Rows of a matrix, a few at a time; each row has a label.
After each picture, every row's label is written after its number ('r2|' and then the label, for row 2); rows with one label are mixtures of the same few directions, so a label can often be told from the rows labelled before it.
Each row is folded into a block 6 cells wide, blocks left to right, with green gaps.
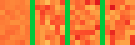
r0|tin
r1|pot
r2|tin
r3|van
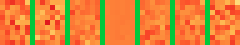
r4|pot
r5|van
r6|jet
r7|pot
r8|tin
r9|pot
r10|tin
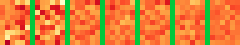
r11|tin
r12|tin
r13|tin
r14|pot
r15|tin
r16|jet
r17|van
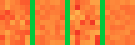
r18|van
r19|jet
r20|van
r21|tin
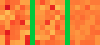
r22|van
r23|van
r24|van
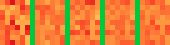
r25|pot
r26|pot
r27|jet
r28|jet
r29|pot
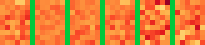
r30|jet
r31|tin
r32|tin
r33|jet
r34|tin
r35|tin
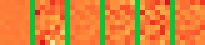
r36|jet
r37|jet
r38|tin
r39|tin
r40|tin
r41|tin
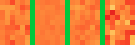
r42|pot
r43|pot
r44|pot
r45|van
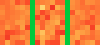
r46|tin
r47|van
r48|tin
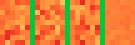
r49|tin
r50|tin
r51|pot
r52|tin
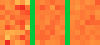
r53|tin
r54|van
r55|pot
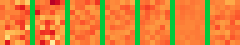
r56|tin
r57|jet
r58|tin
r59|tin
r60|pot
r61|pot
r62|jet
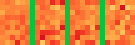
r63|jet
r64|tin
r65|tin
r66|van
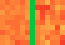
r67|jet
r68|pot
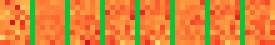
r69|van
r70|jet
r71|jet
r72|jet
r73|jet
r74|pot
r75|jet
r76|jet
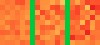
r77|jet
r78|tin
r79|van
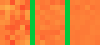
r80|pot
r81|tin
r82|van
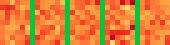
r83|pot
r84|tin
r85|tin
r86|tin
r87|van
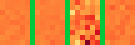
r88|tin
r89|jet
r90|jet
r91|van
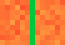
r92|van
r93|tin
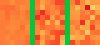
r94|pot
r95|van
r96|van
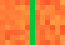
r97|tin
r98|pot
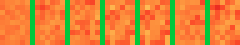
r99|tin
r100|pot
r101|jet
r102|van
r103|van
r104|pot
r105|pot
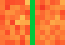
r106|pot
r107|pot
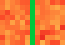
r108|van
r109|tin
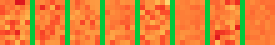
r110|jet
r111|van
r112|van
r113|tin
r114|tin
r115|tin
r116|tin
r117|van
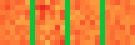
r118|pot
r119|pot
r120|van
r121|pot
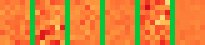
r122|jet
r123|tin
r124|van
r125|tin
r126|pot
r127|tin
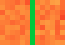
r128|tin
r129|jet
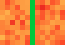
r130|van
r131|pot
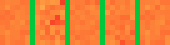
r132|van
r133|pot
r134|tin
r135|jet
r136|van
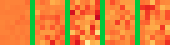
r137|pot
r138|jet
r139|jet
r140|van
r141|pot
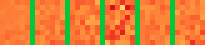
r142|tin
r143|jet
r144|pot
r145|van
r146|pot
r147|jet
